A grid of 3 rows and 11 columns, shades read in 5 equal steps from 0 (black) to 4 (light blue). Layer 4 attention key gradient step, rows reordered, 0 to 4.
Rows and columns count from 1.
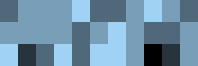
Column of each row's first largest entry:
5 7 1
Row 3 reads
4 1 2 4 2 4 4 3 0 1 3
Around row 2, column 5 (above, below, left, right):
4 2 3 3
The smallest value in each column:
2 1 2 3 2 2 2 3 0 1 2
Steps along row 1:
up same same up down same up up down down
